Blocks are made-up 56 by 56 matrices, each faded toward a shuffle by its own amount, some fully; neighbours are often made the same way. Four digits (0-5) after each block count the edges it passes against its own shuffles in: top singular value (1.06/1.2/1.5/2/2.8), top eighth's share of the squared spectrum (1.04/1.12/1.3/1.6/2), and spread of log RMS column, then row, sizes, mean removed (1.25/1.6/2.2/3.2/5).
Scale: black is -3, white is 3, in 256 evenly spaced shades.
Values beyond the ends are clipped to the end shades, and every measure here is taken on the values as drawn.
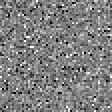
0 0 0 0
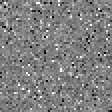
0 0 0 0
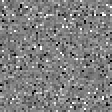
1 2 0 1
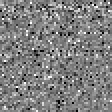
1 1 0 2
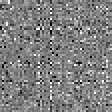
4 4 2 2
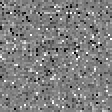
2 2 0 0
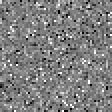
1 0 0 0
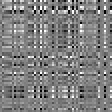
5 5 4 4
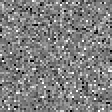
0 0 0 0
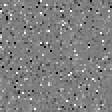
2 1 0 0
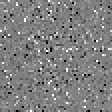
2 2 1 0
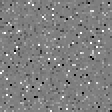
0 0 0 0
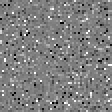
1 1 0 0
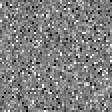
1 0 0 0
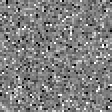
1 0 0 0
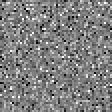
2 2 0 0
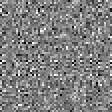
4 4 2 2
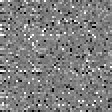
3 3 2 1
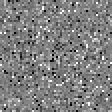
2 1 0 0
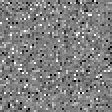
2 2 0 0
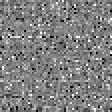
3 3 1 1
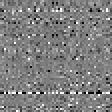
4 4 1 3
